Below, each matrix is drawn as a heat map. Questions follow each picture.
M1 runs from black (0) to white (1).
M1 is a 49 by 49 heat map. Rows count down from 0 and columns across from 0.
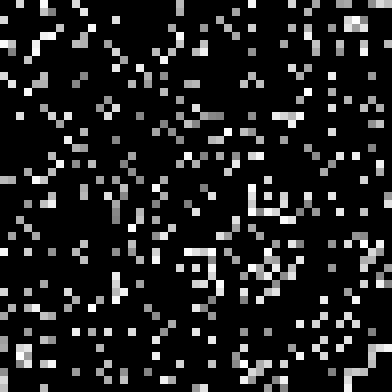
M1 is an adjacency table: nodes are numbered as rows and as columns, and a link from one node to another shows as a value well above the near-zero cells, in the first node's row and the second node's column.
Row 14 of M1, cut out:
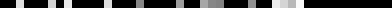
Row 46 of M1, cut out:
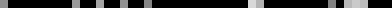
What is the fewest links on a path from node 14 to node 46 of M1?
2
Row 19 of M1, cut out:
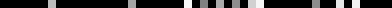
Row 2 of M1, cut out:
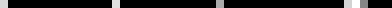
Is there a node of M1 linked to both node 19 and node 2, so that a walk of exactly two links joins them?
yes
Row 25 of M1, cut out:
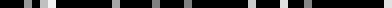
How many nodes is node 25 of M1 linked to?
10
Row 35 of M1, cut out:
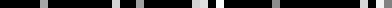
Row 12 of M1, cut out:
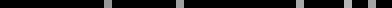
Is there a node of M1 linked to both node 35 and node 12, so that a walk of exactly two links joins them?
no
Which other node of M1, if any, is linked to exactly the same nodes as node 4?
node 1
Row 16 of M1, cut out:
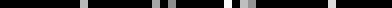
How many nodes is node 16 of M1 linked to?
7
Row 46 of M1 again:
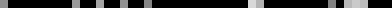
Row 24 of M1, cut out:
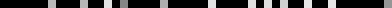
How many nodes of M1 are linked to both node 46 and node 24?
3
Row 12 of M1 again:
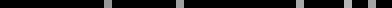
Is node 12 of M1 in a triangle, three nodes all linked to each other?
yes
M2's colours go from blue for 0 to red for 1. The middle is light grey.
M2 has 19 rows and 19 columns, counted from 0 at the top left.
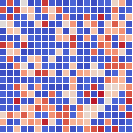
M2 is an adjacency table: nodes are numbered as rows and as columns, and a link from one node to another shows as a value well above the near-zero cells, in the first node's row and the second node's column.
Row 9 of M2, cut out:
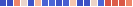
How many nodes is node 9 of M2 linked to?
9
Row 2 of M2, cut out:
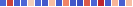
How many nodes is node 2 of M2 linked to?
8
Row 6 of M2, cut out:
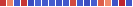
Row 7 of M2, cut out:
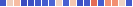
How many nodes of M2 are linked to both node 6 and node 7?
4
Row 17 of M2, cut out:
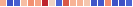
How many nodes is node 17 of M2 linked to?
11
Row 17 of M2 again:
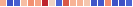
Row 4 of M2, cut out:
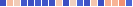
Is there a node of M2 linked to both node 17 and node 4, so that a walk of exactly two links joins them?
yes
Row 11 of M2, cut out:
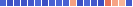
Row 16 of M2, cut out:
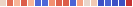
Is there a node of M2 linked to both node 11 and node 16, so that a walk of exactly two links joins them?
no
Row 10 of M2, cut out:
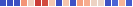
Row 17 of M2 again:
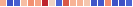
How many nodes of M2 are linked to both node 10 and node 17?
8
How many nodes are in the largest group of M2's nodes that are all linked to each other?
5
